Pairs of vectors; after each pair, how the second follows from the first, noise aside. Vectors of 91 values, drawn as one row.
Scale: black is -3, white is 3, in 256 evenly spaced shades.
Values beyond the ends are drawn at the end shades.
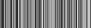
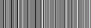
partly zeroed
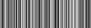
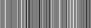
partly zeroed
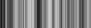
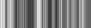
negated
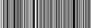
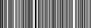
negated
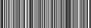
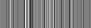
partly zeroed
